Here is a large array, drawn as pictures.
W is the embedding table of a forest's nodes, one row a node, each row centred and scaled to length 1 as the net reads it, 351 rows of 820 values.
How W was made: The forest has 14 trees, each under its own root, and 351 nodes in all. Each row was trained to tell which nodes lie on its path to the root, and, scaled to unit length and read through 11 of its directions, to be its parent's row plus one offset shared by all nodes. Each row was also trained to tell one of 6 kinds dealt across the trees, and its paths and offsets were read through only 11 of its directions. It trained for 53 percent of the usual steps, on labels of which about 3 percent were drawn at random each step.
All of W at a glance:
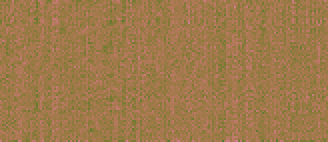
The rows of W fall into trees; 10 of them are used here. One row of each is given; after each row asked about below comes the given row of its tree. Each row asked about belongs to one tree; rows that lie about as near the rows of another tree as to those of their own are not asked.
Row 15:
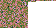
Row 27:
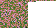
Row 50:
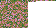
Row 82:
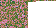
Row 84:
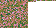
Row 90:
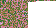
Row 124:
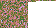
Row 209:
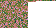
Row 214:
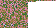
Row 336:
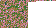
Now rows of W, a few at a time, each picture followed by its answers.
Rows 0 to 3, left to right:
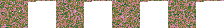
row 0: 90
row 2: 27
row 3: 27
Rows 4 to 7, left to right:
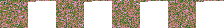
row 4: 84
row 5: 27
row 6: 209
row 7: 84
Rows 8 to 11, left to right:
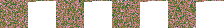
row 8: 27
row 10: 209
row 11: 82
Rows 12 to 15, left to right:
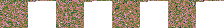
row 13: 82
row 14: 50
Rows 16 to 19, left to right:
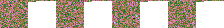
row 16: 15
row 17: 209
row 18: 82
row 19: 82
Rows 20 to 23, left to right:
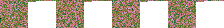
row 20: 214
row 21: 84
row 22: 84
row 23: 82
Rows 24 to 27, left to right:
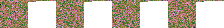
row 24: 15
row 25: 84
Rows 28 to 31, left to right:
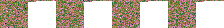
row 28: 336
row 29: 214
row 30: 90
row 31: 90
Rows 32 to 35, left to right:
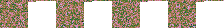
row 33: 124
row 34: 84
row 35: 82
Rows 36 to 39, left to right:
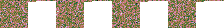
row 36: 90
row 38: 15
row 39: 214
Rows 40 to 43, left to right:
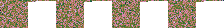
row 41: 15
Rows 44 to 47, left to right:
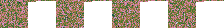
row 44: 82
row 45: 90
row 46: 209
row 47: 27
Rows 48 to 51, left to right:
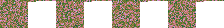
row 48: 27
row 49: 209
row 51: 84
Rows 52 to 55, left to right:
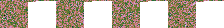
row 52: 84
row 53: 82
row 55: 84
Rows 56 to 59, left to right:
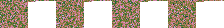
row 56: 84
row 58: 124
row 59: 336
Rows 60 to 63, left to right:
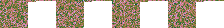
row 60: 336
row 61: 50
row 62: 15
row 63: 209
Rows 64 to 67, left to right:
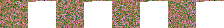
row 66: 214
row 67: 124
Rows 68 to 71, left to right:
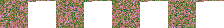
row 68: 90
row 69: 27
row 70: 82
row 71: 336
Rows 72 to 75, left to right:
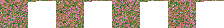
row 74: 27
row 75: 90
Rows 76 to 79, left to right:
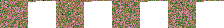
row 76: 209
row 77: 209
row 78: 27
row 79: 84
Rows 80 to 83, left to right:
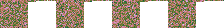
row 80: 124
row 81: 15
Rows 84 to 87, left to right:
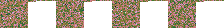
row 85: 82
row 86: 124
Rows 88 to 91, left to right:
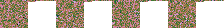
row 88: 209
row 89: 27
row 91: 90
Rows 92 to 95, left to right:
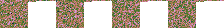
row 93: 84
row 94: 84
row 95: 336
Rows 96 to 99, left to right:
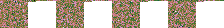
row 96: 214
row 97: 27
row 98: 124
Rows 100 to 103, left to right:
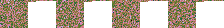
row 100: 15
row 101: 90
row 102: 124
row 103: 82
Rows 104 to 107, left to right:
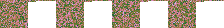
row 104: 124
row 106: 27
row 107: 336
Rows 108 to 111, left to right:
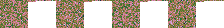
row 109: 27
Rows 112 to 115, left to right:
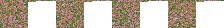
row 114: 90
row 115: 50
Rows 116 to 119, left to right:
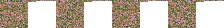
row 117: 124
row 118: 50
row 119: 82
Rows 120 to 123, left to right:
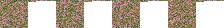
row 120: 50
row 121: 209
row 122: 209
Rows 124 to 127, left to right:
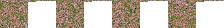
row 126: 336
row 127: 15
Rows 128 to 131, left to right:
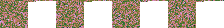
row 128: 82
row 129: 90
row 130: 50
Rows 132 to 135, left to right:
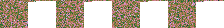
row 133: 90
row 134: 90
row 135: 84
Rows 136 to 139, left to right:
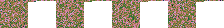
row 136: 27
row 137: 15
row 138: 336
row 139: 214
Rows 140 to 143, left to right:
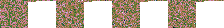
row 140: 90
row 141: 336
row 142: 27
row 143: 90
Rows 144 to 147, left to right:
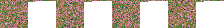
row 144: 209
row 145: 124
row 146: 15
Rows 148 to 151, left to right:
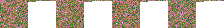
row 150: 15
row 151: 15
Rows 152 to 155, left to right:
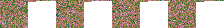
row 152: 82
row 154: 15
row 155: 124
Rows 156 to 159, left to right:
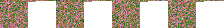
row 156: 209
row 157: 84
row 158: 15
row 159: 27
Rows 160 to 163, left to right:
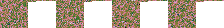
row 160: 124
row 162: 90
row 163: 209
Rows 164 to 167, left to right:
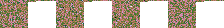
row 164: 82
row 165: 214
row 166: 214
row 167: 27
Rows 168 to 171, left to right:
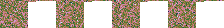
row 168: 82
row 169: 336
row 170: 209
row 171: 336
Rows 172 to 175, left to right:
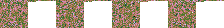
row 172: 214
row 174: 336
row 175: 336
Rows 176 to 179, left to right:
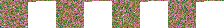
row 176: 124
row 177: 209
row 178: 27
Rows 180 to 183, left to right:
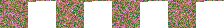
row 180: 15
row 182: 90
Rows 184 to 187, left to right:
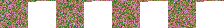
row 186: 82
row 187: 84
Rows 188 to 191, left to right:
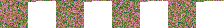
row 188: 336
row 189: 84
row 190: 27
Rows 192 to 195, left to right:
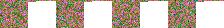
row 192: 336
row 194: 124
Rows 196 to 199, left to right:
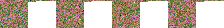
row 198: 82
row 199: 90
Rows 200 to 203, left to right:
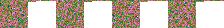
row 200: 15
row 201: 124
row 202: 84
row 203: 84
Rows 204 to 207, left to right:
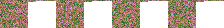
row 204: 209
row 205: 214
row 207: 82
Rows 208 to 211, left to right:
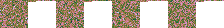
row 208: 336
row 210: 82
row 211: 209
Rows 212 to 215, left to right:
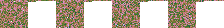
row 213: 124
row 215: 209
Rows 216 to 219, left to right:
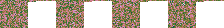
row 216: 27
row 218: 124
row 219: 82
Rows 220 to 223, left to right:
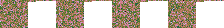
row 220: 27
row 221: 82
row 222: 15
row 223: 15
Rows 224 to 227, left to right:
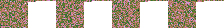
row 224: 90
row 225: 209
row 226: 209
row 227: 27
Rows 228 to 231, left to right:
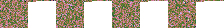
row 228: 209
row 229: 124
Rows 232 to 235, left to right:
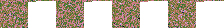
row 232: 124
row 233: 124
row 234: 27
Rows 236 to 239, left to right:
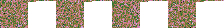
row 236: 90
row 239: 214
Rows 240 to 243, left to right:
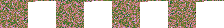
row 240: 209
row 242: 84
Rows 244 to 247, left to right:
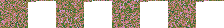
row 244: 27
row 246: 82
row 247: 84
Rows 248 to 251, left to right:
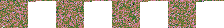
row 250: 336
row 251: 124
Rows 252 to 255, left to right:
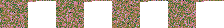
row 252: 27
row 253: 27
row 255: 209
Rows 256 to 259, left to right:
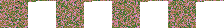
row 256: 124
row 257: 15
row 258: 82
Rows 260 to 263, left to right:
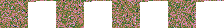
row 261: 84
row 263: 15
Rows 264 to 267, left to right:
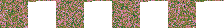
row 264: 82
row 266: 15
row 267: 214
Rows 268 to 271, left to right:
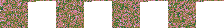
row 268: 27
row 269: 84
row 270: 15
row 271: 209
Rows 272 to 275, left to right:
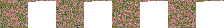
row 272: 15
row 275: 336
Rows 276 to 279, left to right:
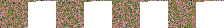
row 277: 82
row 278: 214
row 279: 15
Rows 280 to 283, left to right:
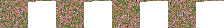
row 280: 209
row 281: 336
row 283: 15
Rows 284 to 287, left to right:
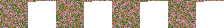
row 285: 15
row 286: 209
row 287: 82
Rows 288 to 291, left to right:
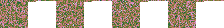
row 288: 82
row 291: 82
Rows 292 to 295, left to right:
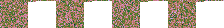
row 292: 209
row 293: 27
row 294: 124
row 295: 214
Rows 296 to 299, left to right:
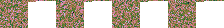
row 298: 124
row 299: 124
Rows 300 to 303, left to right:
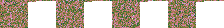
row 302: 84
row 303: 27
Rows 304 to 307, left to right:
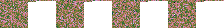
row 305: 27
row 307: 214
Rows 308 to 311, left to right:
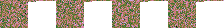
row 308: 15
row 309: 82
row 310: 336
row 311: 27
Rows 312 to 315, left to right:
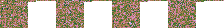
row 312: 27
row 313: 90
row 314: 84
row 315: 214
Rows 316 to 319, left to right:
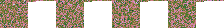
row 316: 209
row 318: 82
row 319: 336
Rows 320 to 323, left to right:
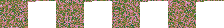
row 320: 84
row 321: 82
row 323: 27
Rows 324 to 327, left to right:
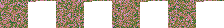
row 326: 15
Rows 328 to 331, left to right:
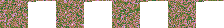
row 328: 27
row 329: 15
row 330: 82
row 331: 124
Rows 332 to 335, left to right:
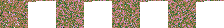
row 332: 15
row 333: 90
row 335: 27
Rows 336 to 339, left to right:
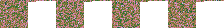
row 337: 90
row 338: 90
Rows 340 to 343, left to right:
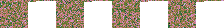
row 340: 90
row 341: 82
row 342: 82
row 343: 82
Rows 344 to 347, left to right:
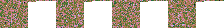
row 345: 90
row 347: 27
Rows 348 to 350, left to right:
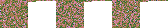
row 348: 336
